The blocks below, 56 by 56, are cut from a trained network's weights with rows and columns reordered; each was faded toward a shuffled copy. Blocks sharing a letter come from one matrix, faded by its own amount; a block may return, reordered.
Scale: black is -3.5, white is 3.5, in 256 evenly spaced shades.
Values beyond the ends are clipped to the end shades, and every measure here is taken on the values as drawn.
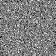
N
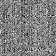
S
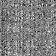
S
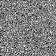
N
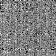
S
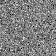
N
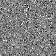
N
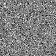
N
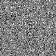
N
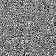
N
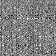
S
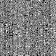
S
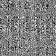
S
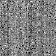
S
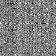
S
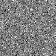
N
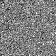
N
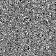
N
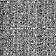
S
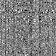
S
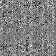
S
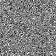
N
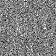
N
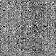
S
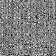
S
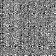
S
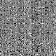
S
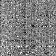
S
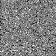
N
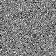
N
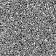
N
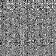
S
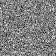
N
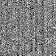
S
